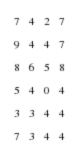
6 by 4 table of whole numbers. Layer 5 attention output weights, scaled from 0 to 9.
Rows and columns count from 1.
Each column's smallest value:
3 3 0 4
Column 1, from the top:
7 9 8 5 3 7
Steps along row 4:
down down up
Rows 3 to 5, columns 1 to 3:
8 6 5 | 5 4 0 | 3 3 4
